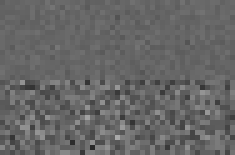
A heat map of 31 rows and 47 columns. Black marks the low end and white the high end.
There are no regular stripes. The grain is fine, like static. A few values lie far out on both sides of the bulk. On average the colour sits 40% of the way up the scale. A horizontal seam about 50% of the way down splits the table, and the top part is calmer. No overall slope runs across the table.
